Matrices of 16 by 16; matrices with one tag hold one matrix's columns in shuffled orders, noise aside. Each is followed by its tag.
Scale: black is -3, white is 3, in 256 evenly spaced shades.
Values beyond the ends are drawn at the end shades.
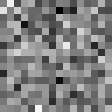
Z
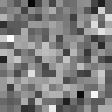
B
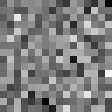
B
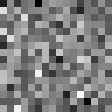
B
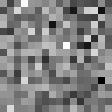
Z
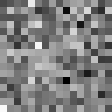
Z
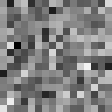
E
